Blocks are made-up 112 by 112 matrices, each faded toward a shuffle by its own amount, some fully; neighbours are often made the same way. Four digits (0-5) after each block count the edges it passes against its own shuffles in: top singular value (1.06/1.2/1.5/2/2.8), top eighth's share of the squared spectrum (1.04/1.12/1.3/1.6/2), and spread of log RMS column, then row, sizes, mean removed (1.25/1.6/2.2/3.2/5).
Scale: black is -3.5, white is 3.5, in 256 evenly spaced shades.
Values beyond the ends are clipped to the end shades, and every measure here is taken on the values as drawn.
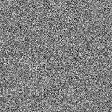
3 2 1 1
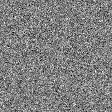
0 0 0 0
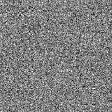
3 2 1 1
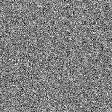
3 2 1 1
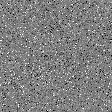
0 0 0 0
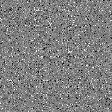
4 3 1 2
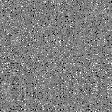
4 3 1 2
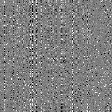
5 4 3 2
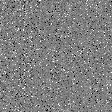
3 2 1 0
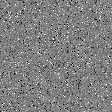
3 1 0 0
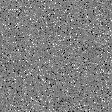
2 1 0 0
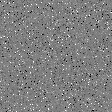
0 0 0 0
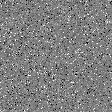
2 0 0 0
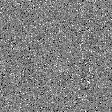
3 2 0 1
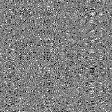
4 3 2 2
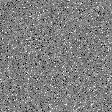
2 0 0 0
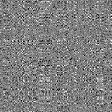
5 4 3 3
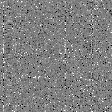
4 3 1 1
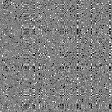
5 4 3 2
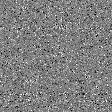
1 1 0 1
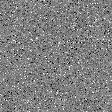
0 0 0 1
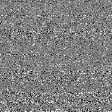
2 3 0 4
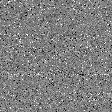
1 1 0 2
